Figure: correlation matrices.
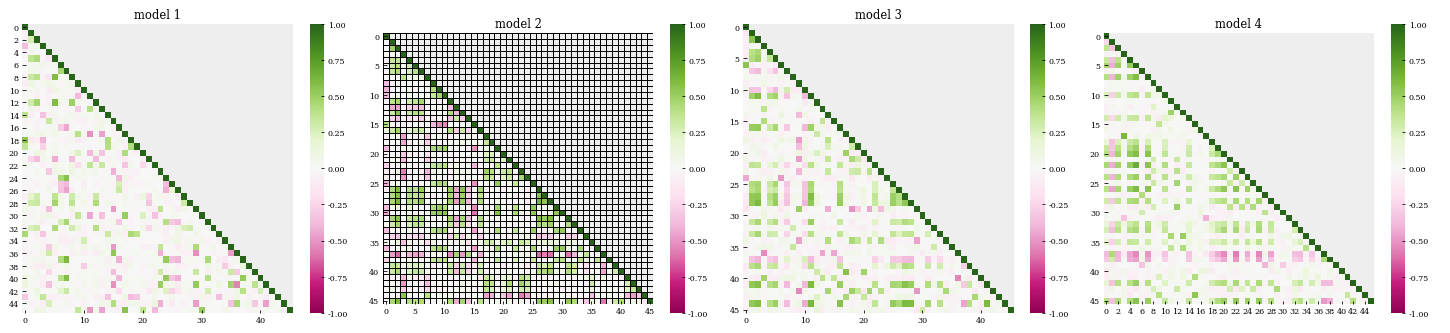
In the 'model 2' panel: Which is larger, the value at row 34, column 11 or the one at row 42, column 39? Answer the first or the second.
the second
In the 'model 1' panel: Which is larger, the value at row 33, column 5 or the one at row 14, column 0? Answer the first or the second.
the second
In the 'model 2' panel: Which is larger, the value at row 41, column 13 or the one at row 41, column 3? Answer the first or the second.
the first
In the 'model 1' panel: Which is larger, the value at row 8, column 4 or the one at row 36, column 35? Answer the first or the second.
the first
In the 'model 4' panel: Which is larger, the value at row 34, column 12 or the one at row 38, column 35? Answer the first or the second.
the first
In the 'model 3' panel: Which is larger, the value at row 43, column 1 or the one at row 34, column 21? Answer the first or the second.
the second
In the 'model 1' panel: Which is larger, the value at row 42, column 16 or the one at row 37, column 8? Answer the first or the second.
the second
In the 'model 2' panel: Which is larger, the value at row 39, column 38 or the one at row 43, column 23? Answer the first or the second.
the second
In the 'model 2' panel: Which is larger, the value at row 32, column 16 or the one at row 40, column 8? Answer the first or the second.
the first
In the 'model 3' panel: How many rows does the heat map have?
46
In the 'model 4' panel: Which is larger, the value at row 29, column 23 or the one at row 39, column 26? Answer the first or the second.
the first
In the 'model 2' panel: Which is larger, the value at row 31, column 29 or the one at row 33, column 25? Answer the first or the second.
the second
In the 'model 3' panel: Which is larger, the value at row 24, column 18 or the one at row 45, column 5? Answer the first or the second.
the second
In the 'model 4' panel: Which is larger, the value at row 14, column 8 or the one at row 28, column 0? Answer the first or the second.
the second
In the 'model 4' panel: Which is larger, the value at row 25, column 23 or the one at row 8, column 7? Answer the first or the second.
the first
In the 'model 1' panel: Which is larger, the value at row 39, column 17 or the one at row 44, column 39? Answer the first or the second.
the first
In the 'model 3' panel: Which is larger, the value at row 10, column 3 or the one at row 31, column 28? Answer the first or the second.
the second
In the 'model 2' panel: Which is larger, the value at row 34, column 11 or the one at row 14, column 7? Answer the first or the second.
the second
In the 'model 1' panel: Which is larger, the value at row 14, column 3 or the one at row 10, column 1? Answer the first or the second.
the second
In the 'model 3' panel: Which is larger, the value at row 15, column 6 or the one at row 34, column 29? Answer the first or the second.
the first
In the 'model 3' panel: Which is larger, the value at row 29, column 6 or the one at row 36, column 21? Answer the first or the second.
the second
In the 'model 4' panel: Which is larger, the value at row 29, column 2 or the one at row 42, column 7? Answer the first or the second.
the second
